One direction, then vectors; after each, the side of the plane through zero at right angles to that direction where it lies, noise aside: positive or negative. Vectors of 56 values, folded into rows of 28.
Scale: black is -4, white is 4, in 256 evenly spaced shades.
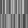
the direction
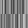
negative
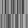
negative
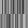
negative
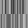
negative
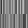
positive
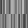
positive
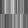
positive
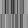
negative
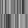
negative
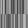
negative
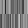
negative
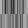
negative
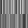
positive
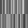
positive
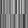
positive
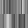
positive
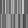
positive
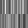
positive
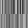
negative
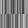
negative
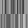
negative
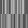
positive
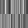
positive
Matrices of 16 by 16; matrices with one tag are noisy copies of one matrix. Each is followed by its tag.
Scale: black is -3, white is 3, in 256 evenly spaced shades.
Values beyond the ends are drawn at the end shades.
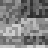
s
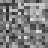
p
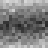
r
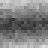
r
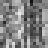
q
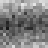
r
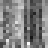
q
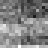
s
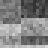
s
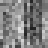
q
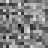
p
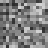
p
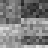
s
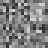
p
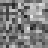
p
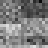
s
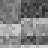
s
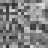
p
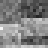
s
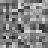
p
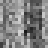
q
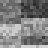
s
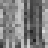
q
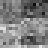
s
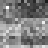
s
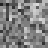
p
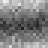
r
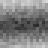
r
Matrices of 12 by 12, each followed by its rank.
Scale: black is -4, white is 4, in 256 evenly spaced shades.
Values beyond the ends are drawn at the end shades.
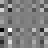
one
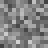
full rank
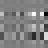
one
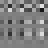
one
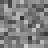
full rank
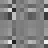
one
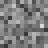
full rank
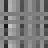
one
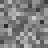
full rank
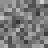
full rank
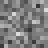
full rank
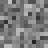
full rank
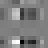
one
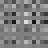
one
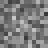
full rank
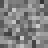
full rank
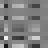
one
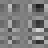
one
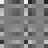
one
